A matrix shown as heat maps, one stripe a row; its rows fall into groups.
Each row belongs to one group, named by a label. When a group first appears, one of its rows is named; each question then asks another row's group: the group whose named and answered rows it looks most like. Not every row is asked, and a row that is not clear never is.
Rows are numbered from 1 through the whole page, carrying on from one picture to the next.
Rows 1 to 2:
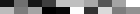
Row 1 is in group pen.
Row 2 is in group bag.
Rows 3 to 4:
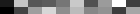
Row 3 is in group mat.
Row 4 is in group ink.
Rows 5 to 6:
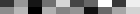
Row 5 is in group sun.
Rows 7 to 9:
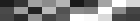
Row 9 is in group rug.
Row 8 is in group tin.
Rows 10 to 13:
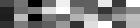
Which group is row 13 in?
sun
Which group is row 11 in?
ink
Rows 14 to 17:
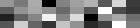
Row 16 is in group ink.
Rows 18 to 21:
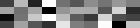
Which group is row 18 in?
tin
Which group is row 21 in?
sun
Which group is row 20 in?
ink
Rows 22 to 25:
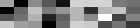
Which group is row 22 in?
rug
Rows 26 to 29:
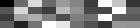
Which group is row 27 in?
mat
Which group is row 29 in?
ink
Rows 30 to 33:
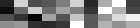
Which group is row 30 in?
mat
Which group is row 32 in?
pen
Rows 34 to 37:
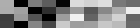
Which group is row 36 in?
mat
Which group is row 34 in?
rug
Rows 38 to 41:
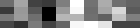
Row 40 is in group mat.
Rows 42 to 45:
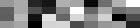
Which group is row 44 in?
tin
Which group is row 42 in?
pen
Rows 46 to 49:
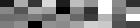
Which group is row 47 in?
bag
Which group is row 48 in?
sun
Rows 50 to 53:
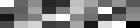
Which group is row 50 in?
rug
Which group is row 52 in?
ink
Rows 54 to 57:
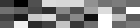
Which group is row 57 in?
sun
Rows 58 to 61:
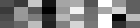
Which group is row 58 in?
bag
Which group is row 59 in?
mat
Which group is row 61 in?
bag
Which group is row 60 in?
sun
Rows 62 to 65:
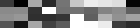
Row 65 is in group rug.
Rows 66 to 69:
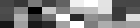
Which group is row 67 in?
tin
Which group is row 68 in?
sun
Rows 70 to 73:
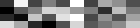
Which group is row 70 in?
mat
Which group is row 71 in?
ink
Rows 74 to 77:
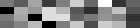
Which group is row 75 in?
ink
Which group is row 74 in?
bag
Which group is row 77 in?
bag
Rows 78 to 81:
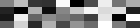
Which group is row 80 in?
sun
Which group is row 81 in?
tin
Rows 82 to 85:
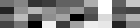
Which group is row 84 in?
sun
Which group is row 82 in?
sun
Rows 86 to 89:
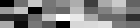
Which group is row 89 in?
rug
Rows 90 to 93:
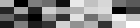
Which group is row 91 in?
tin
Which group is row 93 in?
pen
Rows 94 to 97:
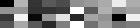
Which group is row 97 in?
mat
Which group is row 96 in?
sun
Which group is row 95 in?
mat
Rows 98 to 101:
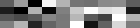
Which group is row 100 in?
pen
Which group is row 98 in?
tin
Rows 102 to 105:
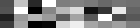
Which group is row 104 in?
bag
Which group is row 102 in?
tin
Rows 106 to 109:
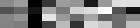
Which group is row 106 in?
pen
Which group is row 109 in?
sun
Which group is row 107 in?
tin
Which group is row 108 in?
tin
